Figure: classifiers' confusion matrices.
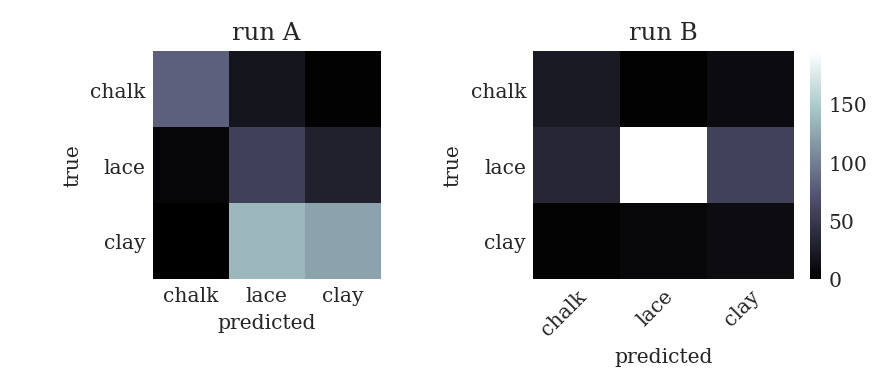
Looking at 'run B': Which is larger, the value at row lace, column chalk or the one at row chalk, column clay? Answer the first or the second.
the first
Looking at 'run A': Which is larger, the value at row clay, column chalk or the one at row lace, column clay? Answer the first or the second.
the second
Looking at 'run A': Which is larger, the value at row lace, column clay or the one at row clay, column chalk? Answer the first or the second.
the first
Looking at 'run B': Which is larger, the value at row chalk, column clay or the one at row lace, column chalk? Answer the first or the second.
the second
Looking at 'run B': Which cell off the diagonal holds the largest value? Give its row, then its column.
lace, clay
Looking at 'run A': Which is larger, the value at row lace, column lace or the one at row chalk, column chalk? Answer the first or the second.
the second
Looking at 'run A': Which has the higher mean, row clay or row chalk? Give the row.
clay
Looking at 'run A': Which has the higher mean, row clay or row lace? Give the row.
clay
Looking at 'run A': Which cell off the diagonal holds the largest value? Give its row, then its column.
clay, lace
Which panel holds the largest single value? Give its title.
run B
